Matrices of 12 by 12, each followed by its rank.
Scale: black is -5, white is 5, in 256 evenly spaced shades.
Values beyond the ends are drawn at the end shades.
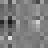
two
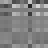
one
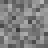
full rank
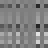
one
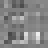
two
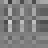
one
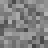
full rank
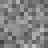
full rank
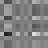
one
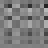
one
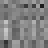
two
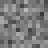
full rank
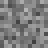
full rank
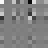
one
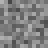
full rank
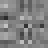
two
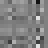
two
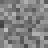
full rank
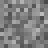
full rank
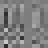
two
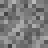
full rank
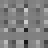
one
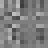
two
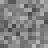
full rank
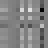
one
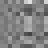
two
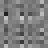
two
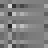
one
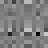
two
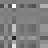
one
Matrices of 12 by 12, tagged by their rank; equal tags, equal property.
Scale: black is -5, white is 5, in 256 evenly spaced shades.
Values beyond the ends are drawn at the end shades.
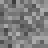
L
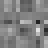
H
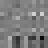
H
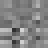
H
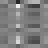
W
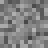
L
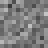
L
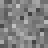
L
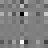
W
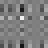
W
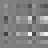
W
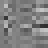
H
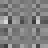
W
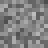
L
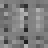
H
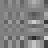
W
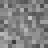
L
